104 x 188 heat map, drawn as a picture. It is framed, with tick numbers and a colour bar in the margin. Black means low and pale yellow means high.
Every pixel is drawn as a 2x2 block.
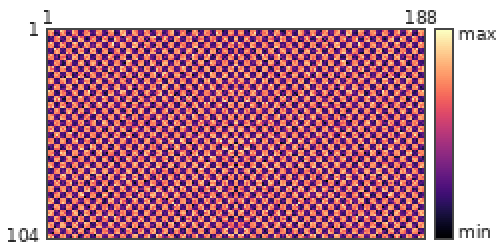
The left and right halves mirror each other. No single row or column stands out from its neighbours. No overall slope runs across the table. The field is checkered. The histogram has two humps.
